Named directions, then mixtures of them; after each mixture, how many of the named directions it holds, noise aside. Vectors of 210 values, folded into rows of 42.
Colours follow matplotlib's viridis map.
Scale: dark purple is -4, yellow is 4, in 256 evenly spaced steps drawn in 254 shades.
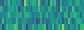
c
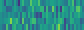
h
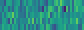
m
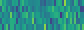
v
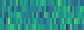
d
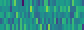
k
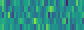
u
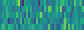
three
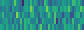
one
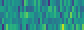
two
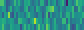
one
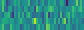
one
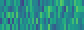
two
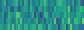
two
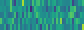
one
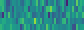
one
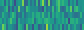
three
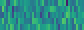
three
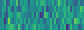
one
